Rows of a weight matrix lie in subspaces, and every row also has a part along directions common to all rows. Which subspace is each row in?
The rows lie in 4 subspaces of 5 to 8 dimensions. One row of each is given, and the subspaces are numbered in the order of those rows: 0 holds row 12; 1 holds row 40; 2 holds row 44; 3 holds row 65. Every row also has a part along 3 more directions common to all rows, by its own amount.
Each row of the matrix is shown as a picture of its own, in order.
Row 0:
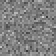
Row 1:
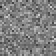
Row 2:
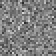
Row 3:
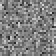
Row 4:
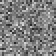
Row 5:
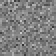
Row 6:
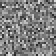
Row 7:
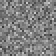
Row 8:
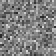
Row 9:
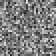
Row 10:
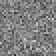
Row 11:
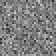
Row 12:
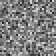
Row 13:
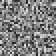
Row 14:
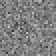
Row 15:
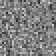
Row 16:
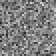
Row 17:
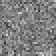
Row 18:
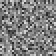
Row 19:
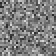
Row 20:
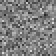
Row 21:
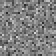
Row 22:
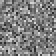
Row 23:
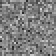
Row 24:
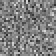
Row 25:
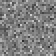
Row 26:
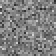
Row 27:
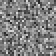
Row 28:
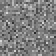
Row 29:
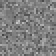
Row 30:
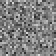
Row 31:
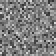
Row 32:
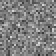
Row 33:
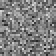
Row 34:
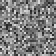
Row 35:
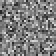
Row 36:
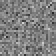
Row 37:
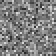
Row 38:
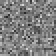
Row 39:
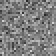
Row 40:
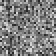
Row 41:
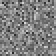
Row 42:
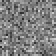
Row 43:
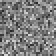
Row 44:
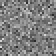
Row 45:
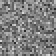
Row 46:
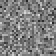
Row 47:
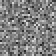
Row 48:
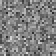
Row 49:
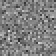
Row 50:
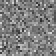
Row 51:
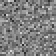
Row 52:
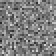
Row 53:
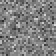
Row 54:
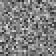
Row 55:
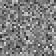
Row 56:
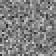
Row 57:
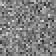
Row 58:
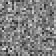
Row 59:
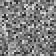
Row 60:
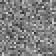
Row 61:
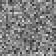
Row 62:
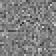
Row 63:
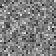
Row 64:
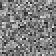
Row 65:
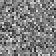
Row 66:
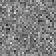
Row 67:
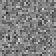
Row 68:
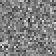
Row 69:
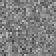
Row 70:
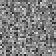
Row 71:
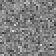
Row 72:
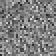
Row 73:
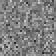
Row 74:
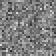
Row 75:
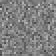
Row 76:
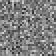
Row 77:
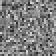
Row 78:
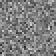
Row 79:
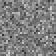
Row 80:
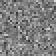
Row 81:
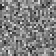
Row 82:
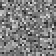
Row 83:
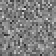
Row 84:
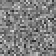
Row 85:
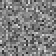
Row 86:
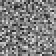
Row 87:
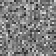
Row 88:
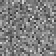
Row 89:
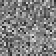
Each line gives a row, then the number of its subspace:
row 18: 2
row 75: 2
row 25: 3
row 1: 2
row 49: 1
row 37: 3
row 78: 2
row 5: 3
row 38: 2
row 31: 2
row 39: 3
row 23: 3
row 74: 2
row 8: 1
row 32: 3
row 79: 3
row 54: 1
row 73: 1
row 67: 1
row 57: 0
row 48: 0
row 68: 1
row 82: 3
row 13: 0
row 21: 3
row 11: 1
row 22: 3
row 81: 1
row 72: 0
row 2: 2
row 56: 0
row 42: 1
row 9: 0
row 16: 0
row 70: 0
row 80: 2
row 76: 2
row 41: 2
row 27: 2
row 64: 3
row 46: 2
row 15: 0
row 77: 3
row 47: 0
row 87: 3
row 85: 0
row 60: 2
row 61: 1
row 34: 1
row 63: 2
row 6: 1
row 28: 3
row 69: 0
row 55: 2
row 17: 1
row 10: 1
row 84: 1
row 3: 1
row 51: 3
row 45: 3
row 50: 2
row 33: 3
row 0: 1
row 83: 2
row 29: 0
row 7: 1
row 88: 0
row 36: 0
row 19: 2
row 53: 3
